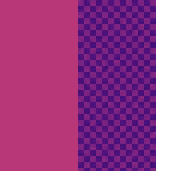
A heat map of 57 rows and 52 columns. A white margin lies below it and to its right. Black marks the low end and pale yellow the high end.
The table splits into one row of 2 panels. Panel 1,1: middling, flat. Panel 1,2: low, checkered.
